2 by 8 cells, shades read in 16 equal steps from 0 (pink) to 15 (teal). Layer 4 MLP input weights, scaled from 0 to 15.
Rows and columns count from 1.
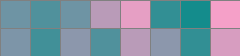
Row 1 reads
9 11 9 4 1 13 15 0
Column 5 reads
1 4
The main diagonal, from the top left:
9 12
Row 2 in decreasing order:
13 12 11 8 7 7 4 2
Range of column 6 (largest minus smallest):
6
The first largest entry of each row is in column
7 7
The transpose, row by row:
9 8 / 11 12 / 9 7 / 4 11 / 1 4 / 13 7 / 15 13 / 0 2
